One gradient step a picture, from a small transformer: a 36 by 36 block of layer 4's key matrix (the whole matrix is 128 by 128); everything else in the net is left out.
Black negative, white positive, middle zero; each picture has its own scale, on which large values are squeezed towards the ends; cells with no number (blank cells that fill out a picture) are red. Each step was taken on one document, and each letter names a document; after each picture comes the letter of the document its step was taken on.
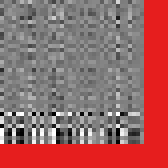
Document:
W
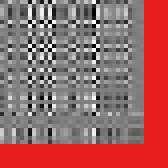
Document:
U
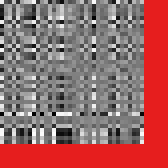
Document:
W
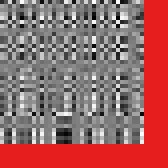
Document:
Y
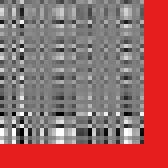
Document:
U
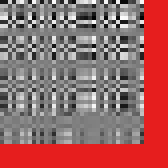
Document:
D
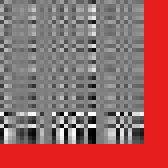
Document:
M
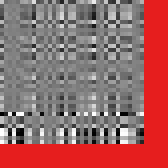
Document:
W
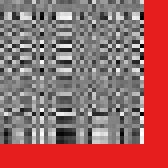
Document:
Y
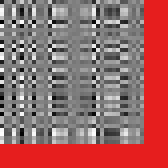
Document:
U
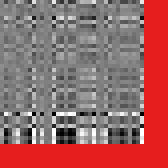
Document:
Y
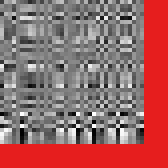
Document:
M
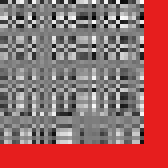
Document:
D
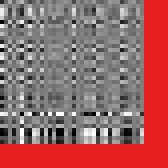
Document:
U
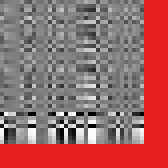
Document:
M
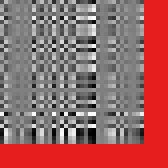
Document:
M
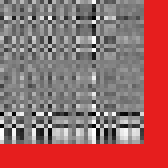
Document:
M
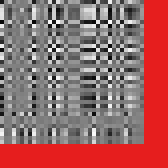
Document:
U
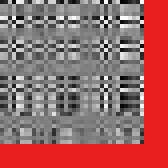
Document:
Y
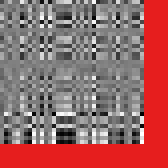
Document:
Y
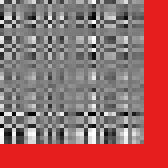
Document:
Y
